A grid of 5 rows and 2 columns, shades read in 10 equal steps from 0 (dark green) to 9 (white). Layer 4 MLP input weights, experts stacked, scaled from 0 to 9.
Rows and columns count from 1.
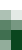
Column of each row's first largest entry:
1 2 2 1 1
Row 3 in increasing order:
3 4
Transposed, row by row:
9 6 3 2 5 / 9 8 4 0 0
